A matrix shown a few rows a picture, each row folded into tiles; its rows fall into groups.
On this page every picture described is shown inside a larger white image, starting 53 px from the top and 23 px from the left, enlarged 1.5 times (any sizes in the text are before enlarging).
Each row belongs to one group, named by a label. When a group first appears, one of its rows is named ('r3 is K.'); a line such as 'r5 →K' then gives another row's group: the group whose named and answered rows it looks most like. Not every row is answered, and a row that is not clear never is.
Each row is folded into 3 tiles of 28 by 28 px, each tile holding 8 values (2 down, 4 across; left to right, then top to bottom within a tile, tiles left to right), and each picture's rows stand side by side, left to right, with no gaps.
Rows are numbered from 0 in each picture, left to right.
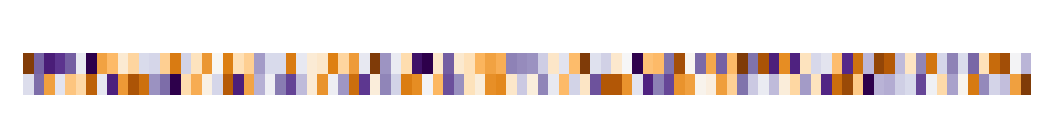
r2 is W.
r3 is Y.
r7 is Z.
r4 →W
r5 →Z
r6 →Z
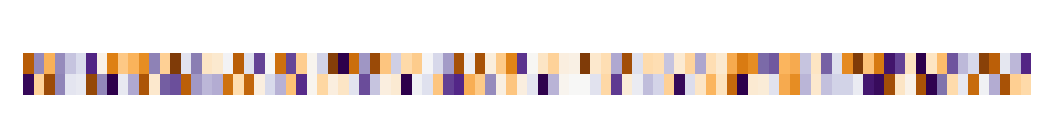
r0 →Z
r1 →W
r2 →Z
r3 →Z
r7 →Y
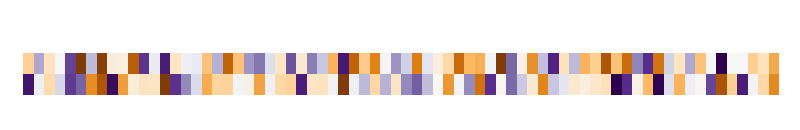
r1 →Y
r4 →Y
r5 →Z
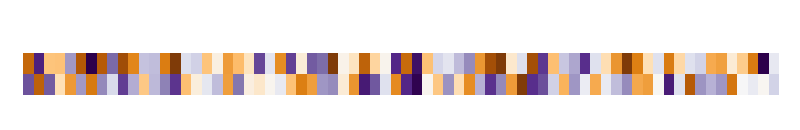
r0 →Z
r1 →W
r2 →Z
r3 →Z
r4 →Z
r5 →W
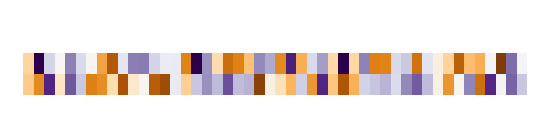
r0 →Y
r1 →Y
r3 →W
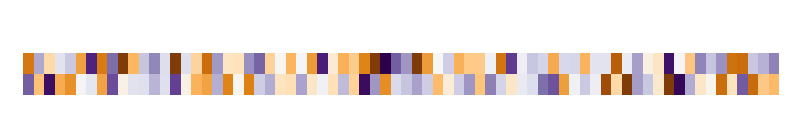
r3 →W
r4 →W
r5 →Y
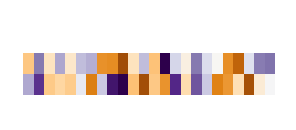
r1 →Y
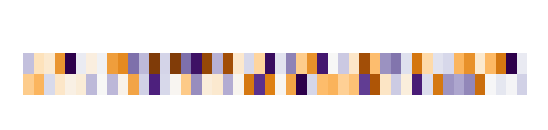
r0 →Y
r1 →Z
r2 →Y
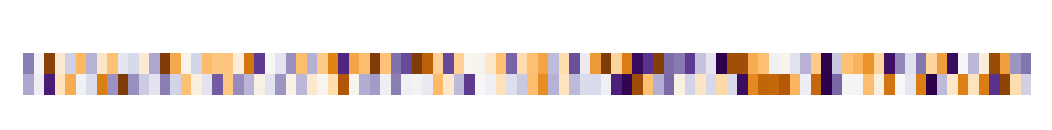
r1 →W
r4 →Y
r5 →Z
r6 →Y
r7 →Y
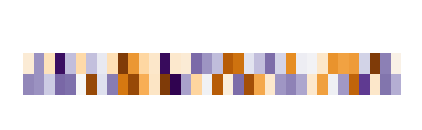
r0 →Z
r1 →Y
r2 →W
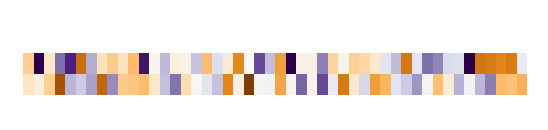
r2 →Y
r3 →Z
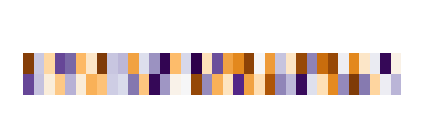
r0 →Z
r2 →W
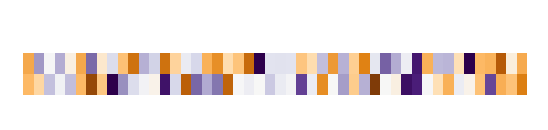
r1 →W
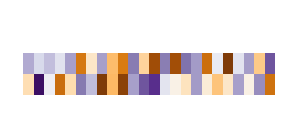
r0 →W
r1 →Z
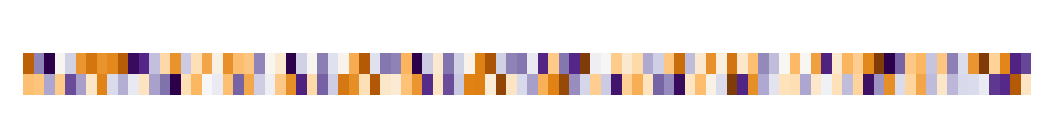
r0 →Y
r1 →W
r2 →Y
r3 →Y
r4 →Z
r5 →W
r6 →Y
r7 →Y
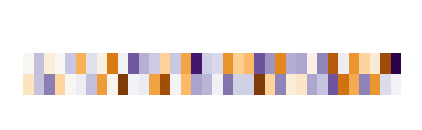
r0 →W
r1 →Y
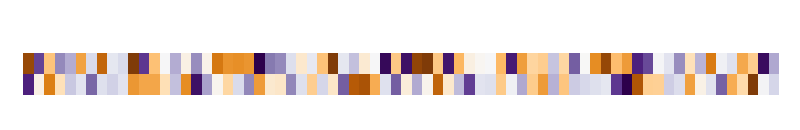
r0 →Z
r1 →Y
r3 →W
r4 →Y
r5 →W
